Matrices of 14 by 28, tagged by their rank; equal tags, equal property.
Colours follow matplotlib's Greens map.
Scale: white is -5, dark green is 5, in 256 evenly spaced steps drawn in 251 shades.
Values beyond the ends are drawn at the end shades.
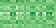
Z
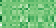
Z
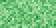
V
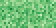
V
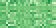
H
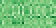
H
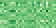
H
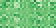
H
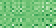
Z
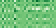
Z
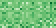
H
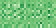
H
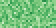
V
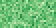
V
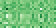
H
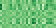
Z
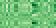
Z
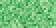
V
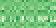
Z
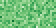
V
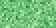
V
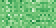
H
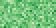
V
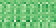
Z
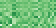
H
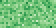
V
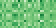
Z
